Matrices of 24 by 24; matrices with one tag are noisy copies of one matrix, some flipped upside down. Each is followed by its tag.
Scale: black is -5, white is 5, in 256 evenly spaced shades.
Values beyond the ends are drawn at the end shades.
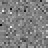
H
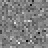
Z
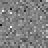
H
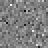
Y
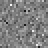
Y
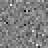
Y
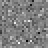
Z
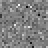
Z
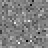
Z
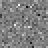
Z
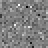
Z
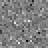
Z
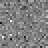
H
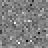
Z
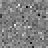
Z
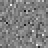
Y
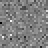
H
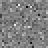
Z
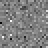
H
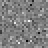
Z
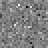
Z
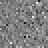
Y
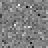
Z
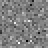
Z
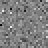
H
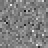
Y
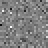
H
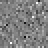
Y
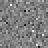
Y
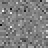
H
